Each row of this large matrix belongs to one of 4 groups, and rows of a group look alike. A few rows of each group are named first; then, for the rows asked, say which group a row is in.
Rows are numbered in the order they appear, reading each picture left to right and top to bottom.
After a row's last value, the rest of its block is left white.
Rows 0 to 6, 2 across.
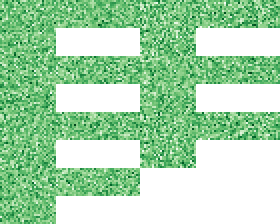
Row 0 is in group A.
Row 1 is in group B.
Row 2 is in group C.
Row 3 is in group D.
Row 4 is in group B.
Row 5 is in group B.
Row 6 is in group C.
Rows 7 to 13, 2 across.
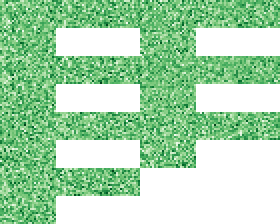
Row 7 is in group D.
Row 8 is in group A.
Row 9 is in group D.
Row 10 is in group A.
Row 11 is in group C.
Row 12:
B
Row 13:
D
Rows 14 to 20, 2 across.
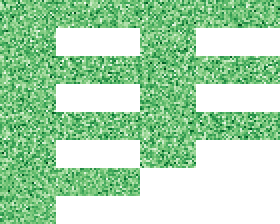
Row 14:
B
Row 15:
A
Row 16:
D
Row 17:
C
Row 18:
D
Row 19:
D
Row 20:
C
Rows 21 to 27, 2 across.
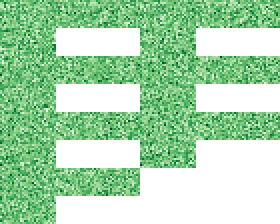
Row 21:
B
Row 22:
B
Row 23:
A
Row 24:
C
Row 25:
C
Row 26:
C
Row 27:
C
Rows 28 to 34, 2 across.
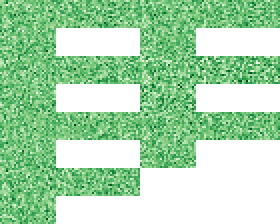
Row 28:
D
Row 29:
D
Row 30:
B
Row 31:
D
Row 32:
B
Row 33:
D
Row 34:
D
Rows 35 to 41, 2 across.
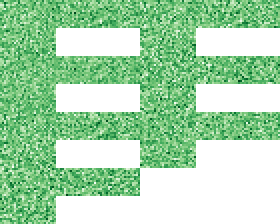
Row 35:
B
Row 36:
B
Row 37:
B
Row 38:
A
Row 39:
B
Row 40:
C
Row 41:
D
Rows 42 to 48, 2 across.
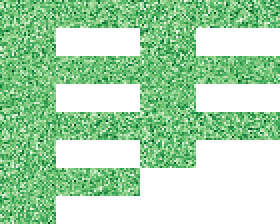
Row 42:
B
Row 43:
B
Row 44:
C
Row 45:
A
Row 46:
B
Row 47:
D
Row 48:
B
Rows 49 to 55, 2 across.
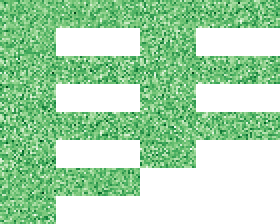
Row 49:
B
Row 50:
B
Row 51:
B
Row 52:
B
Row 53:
B
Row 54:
C
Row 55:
A
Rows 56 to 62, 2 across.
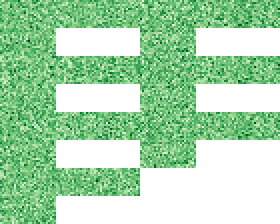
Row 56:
C
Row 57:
A
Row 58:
D
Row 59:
A
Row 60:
C
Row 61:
A
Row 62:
B
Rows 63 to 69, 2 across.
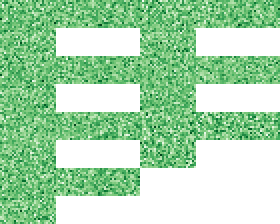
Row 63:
A
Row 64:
A
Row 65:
A
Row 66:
C
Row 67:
B
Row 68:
D
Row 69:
A
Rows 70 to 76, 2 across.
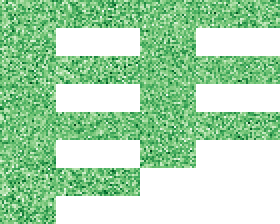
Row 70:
D
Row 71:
B
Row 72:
C
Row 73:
C
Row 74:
B
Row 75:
C
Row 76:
D
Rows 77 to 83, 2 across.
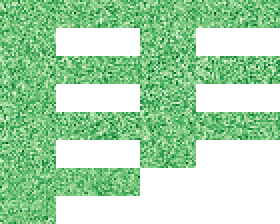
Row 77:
B
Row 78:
B
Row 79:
D
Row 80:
C
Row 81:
B
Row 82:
D
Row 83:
A
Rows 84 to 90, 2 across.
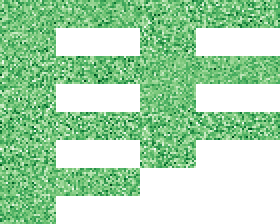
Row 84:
A
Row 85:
D
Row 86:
A
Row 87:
B
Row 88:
C
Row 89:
D
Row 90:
C
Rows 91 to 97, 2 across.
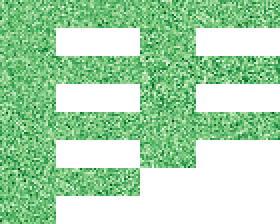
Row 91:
A
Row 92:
C
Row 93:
D
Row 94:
D
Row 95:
C
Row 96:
B
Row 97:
C
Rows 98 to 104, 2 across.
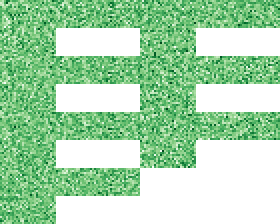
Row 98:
D
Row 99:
A
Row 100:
D
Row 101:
C
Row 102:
D
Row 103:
B
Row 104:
C
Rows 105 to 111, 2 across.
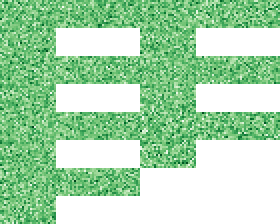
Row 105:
A
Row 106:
C
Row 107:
C
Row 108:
B
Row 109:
C
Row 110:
A
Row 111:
B
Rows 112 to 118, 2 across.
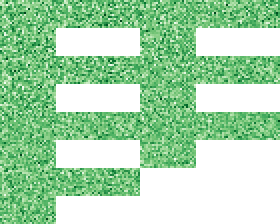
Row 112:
D
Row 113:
B
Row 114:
D
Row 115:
A
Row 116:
A
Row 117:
A
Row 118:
D
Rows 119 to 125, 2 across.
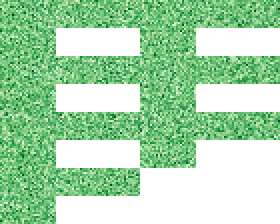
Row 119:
C
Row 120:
A
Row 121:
C
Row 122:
B
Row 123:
D
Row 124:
A
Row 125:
C
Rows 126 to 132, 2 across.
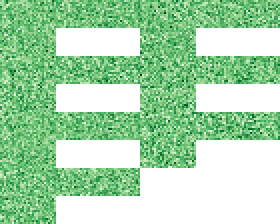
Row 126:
D
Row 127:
C
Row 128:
D
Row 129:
A
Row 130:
D
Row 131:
D
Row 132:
B
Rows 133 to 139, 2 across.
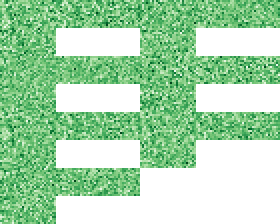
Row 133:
D
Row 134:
A
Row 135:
B
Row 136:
C
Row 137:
D
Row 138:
D
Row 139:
B
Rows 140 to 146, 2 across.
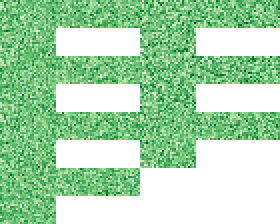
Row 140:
B
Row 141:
A
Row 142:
B
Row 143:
D
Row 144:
B
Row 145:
B
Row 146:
C
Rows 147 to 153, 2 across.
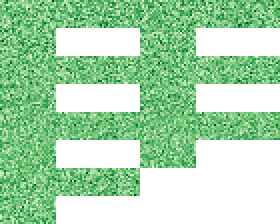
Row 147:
D
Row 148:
A
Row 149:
C
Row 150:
C
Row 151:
B
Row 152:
B
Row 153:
B
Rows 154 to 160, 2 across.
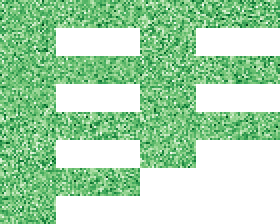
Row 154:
A
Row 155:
D
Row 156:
A
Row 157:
A
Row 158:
B
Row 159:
B
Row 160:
B
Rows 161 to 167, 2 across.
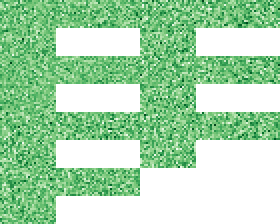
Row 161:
B
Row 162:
A
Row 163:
C
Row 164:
A
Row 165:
D
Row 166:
B
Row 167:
D
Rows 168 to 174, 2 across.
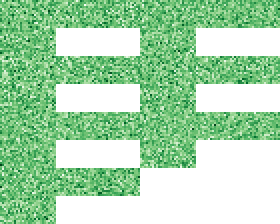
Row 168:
C
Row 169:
A
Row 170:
D
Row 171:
C
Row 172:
C
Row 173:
B
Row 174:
A
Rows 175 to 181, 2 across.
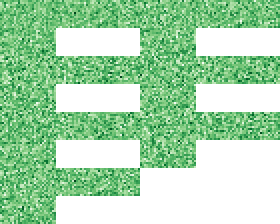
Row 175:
B
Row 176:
B
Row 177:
D
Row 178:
A
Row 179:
A
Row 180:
D
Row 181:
B
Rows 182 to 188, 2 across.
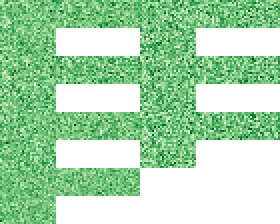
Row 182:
D
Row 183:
C
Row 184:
D
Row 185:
D
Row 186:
B
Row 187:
D
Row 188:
C
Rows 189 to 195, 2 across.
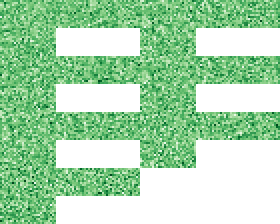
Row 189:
B
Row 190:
D
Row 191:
A
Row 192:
D
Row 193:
D
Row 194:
B
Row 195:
C
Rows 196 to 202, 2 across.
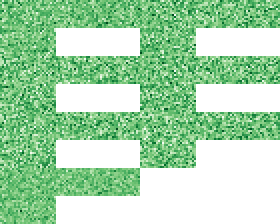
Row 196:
A
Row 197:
C
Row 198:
B
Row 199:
C
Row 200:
B
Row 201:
D
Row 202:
A
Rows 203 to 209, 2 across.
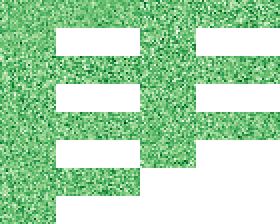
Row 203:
A
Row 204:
B
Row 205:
D
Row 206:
A
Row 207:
C
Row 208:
A
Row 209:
D
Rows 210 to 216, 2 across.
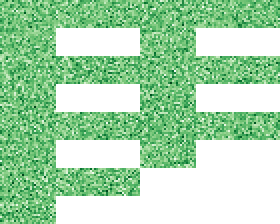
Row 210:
C
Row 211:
A
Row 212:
D
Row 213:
C
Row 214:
C
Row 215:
A
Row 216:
C
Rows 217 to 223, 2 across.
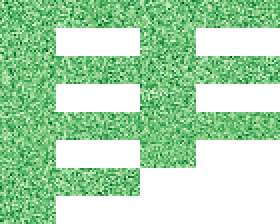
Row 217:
A
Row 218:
D
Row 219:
D
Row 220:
C
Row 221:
D
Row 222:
A
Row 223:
C
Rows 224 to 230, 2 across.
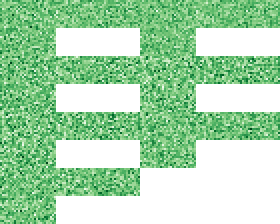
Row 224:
C
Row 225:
C
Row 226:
C
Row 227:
D
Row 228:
D
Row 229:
D
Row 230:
A
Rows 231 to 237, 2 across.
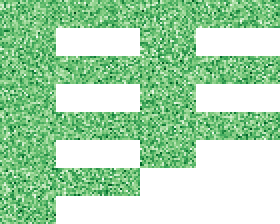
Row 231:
B
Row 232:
B
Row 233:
C
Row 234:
C
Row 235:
D
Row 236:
C
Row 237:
D
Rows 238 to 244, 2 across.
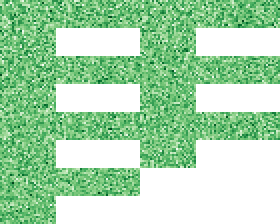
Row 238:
D
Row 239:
A
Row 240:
A
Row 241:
C
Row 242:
D
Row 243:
B
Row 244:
C
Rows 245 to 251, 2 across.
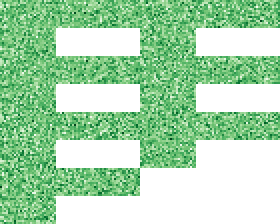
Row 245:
B
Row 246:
D
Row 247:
B
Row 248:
B
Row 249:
B
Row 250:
C
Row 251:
A
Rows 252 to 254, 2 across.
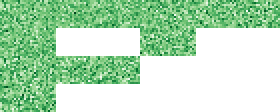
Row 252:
B
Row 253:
C
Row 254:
B
